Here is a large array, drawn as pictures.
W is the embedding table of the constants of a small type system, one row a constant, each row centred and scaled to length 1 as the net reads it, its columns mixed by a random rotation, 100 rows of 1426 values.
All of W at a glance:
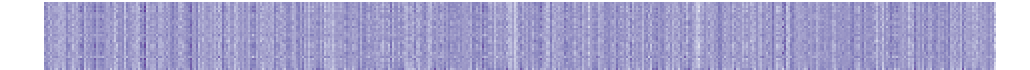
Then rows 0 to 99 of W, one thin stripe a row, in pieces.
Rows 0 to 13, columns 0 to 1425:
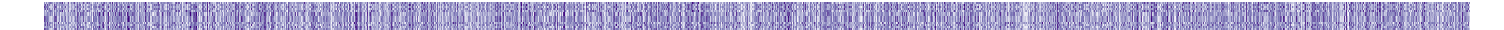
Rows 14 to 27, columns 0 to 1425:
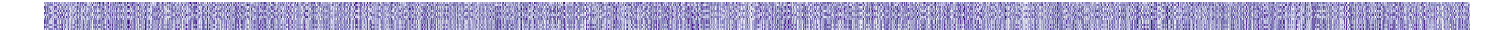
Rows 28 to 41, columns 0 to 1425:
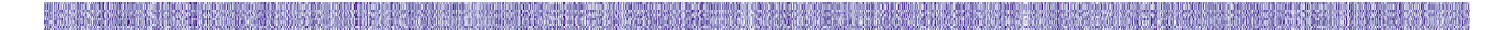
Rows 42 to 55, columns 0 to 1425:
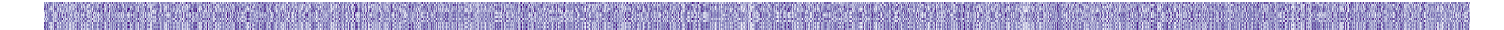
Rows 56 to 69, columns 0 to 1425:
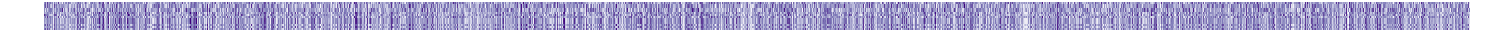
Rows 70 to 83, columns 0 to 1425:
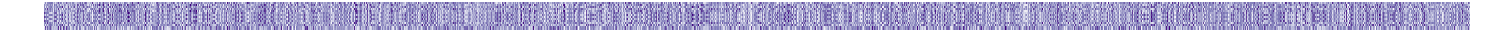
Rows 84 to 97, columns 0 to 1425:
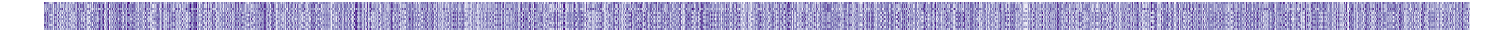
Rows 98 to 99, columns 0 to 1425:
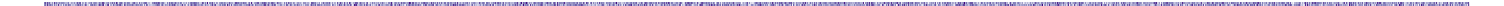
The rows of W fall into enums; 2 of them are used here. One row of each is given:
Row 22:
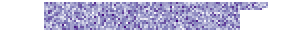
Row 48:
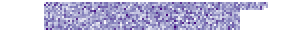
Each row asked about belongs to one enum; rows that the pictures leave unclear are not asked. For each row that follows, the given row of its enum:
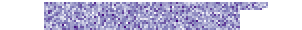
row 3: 22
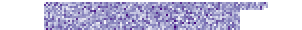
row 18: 48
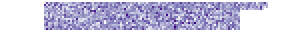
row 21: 48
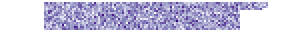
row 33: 22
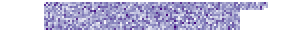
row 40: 48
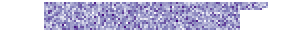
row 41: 22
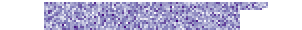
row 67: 22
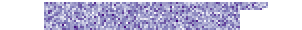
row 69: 22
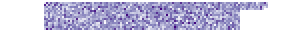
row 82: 48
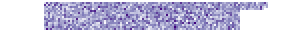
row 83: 48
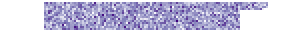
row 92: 22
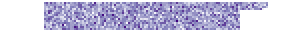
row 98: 22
